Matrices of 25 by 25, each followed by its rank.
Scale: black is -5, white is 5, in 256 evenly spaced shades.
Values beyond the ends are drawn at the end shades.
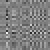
two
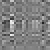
two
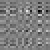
two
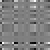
one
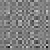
two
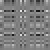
one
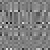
two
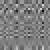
two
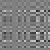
one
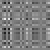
one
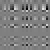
one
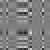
one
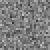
full rank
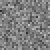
full rank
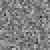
full rank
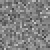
full rank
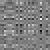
two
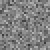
full rank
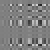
one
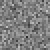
full rank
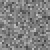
full rank
